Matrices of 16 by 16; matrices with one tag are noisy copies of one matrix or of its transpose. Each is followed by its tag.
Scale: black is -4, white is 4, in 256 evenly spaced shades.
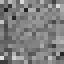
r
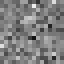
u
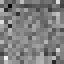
r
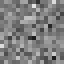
u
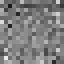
r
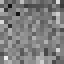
r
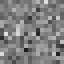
u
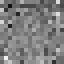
r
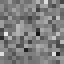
u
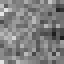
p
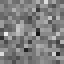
u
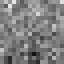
p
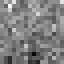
p
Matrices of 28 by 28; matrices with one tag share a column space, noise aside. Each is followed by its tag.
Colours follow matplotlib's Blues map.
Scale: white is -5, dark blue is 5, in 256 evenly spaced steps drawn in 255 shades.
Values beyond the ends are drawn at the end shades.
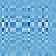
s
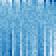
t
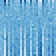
t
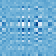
s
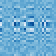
s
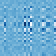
s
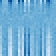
t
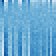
t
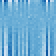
t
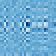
s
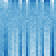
t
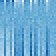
t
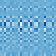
s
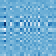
s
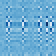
s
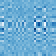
s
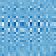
s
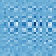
s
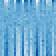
t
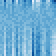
t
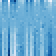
t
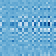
s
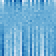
t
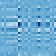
s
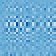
s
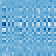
s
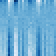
t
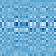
s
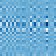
s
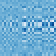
s
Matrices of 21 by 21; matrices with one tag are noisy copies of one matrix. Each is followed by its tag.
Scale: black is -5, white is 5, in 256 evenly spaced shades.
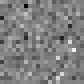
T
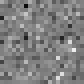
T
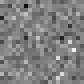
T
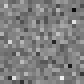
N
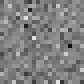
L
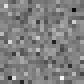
N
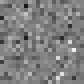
T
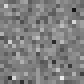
N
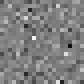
L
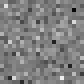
N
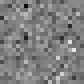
T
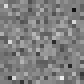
N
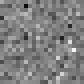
T
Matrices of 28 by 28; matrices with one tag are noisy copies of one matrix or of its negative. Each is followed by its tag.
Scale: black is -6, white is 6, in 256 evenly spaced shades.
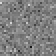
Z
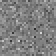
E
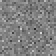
E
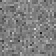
E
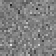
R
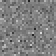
E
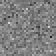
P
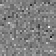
P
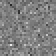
R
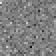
Z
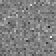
P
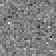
P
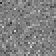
Z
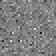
E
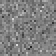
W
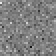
Z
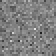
E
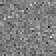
P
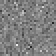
W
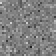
Z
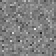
E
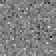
P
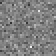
Z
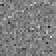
P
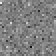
Z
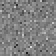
W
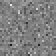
R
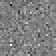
R
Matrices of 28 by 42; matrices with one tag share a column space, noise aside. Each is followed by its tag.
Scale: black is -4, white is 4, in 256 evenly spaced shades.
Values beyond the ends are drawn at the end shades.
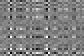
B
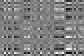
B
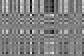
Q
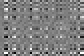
B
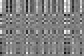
Q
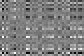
B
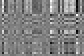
Q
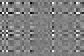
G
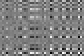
B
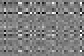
G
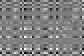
B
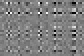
G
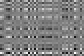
B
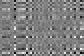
B
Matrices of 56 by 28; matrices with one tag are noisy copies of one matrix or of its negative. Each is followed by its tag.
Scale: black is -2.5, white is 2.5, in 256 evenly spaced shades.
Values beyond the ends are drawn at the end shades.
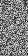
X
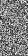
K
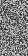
K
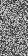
K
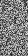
X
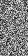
X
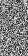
X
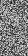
K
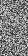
K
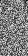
X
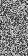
K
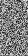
X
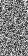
X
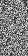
X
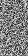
X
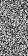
K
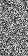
X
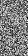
K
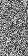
X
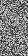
K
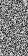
X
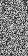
X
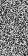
K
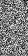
X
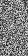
X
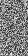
X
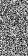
K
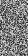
K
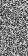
K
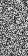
X
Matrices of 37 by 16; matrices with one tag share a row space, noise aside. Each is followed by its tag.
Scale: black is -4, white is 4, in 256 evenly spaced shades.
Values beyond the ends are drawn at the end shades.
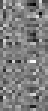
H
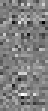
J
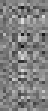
J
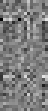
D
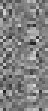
H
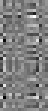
H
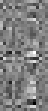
H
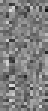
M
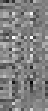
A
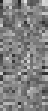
D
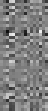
M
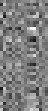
H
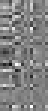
A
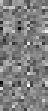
D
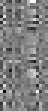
H
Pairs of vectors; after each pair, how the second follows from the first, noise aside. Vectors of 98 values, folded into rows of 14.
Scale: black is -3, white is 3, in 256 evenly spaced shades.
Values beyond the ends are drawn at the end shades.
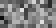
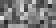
sign-scrambled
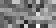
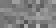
shrunk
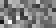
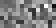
reversed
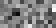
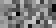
sign-scrambled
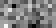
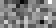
reversed
